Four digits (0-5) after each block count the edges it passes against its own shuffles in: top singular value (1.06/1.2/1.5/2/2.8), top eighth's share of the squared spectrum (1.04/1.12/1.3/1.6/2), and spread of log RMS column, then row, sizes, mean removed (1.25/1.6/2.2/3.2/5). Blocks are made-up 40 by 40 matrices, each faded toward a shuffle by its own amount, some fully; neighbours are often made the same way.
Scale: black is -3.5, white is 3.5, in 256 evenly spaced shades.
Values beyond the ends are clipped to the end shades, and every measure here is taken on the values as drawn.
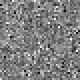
0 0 0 0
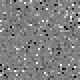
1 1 0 1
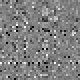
3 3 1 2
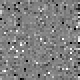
3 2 1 0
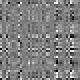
4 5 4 3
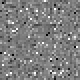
2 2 0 0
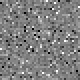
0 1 0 1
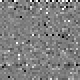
3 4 0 2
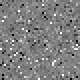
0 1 0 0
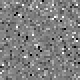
0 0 0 0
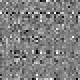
4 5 2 3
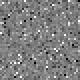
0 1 0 0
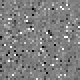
0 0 0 0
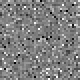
2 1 0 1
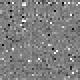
2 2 0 1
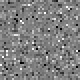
1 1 0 0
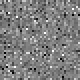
2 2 0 0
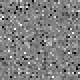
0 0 0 1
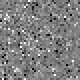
1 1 0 0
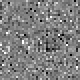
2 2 0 1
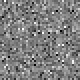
1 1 0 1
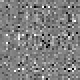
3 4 2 2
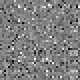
3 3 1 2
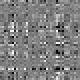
4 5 3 3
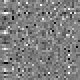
3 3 1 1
